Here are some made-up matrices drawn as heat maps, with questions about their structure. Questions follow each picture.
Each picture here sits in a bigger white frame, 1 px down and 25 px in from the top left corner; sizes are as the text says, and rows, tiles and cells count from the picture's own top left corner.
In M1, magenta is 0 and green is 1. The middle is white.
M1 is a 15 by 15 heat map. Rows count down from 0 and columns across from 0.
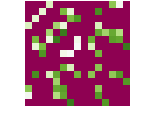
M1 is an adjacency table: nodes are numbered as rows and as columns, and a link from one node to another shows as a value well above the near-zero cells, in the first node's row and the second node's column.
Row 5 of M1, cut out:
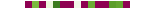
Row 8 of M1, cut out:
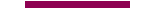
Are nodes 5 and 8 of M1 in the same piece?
no
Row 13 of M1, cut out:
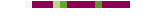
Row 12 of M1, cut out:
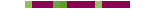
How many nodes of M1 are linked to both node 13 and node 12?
4
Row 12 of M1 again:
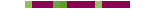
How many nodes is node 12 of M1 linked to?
4
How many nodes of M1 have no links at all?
1
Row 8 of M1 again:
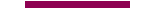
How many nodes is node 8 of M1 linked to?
0
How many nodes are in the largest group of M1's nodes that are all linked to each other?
3
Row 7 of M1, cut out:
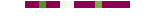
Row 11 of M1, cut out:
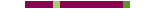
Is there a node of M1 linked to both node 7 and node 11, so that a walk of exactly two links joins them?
no
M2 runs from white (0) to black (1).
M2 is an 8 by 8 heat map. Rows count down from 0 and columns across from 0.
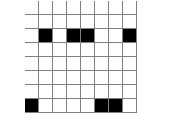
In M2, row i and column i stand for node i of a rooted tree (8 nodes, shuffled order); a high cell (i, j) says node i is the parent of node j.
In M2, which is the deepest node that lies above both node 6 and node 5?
7
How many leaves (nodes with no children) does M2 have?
6
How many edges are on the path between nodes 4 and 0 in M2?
3
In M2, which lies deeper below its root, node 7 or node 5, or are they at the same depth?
node 5
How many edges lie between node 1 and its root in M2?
1
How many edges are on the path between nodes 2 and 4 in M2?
1
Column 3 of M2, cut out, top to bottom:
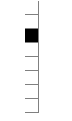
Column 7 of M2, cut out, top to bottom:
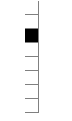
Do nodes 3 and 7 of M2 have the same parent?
yes
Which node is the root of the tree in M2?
2
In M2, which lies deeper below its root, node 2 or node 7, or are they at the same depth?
node 7
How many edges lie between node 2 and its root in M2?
0
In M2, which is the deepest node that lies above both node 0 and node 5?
7
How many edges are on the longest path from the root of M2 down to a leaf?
2
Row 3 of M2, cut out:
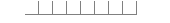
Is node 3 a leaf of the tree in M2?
yes
